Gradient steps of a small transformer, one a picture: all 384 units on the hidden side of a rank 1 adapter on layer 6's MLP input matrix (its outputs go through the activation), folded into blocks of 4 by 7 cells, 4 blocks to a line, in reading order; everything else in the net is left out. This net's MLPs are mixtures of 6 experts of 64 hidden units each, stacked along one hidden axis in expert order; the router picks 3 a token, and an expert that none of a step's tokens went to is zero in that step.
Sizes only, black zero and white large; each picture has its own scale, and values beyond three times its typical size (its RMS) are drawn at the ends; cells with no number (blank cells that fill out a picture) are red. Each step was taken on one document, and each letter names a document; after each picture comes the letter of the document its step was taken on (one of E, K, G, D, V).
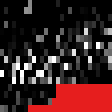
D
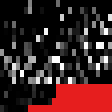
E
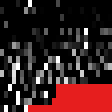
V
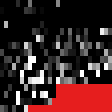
D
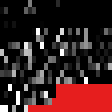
V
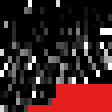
E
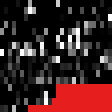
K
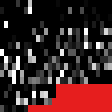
D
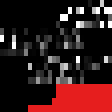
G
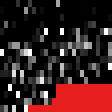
V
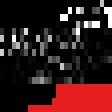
G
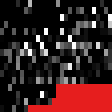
K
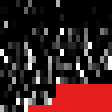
V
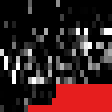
E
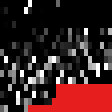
D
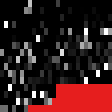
D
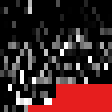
V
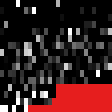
V
